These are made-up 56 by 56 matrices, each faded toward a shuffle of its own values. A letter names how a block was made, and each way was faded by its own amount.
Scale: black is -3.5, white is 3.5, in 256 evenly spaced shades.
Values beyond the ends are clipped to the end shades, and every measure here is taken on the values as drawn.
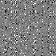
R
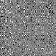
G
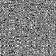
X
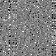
G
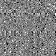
X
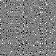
R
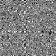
X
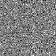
X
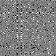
R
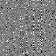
R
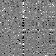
R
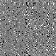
R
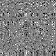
R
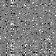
R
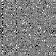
G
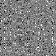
G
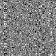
X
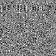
X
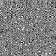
X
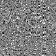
X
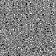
X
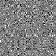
G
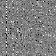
G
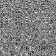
X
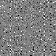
R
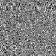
X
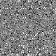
X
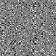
G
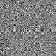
X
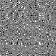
R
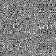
X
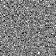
X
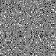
G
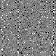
G
